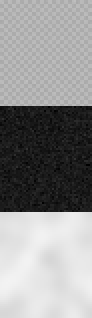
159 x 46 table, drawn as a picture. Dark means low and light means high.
The table splits into 3 rows of 1 panel. Panel 1,1: high, checkered, faint in contrast. Panel 2,1: very low, fine-grained, faint in contrast. Panel 3,1: very high, smooth, faint in contrast.
